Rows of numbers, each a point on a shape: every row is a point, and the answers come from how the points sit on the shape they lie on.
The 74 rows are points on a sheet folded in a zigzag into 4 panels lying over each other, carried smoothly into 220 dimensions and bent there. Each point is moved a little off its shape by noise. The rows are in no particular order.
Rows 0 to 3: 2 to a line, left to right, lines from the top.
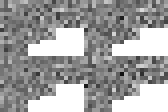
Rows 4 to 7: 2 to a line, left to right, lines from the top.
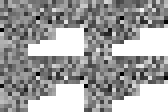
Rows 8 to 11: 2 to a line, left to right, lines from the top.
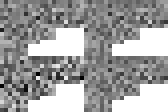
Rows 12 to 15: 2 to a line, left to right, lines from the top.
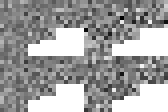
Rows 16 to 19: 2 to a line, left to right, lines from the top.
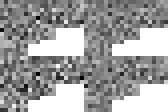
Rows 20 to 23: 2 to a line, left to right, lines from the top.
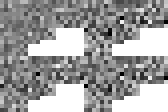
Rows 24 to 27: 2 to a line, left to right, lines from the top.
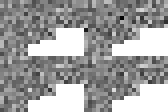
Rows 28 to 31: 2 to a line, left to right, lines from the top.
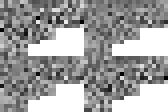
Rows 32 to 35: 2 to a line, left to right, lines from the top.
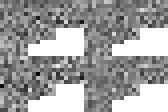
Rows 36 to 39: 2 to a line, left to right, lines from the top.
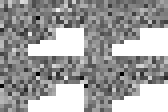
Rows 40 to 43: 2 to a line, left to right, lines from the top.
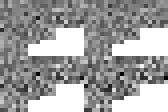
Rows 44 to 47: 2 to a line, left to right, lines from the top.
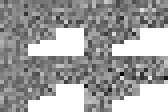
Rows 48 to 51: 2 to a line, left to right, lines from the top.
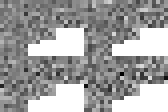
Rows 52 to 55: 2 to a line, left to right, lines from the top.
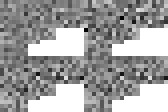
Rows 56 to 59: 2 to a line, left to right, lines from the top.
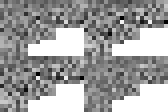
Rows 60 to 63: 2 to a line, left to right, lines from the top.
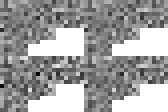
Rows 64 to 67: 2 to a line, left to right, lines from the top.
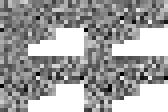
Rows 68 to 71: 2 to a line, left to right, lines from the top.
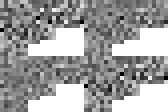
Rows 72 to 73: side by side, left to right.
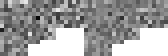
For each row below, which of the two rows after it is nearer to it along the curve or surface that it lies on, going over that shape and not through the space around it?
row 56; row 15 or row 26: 26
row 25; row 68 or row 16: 68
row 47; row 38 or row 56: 56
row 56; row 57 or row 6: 57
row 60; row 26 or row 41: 26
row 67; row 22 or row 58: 22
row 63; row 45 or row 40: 45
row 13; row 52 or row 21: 52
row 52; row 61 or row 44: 44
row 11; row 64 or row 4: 4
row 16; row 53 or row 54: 54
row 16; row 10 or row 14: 14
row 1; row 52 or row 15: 15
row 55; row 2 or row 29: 29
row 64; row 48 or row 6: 6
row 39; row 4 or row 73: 73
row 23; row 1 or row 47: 1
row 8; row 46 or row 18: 46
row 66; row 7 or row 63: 7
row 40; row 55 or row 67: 55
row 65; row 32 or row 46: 32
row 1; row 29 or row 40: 40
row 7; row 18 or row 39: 18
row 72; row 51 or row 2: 51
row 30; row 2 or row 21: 2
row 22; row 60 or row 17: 60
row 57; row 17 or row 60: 17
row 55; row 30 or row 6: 30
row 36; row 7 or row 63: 7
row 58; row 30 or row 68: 30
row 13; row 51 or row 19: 19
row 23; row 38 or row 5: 5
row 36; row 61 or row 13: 61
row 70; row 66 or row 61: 61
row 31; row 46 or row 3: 3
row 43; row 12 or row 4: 12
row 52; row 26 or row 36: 26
